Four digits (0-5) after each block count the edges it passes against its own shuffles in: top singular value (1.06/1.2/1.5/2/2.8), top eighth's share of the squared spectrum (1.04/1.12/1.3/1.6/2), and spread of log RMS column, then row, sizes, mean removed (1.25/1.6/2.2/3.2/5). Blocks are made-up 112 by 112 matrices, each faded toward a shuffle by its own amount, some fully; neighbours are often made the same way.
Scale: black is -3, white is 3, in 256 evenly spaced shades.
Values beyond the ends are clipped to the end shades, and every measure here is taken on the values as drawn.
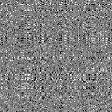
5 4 2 3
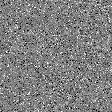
2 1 0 0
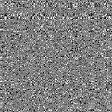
4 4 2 3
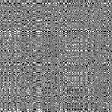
5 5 3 4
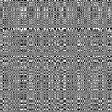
5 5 4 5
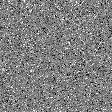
0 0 0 0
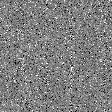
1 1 1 0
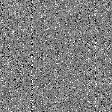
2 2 3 0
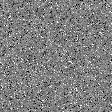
0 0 0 0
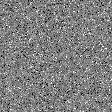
0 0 0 0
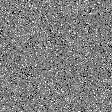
0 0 0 0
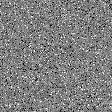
0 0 0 0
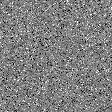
0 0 0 0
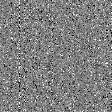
2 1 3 0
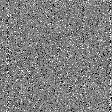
2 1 2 0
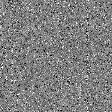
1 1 1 0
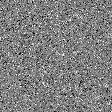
1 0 0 0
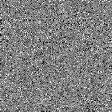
3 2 1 1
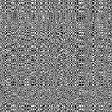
5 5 4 4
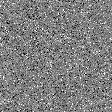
0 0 0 0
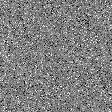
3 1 0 0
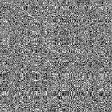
5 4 3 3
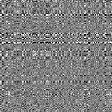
5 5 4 4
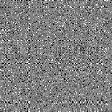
5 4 2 3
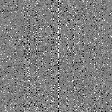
4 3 3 1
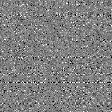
4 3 1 3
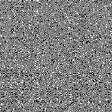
4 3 1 2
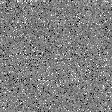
3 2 0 1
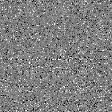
4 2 0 2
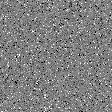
1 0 0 0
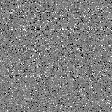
4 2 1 2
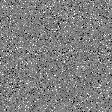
3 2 0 1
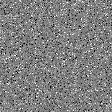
3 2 0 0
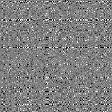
5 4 2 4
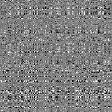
5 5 3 4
